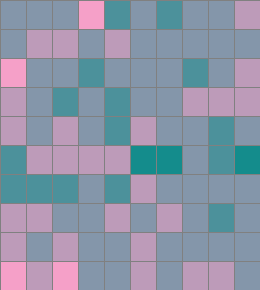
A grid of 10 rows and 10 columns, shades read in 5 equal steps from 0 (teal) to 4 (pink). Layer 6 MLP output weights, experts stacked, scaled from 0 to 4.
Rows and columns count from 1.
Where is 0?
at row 6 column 6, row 6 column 7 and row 6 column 10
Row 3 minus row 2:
2 -1 -1 -1 -1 0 0 -1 0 1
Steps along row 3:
down same down up same same down up up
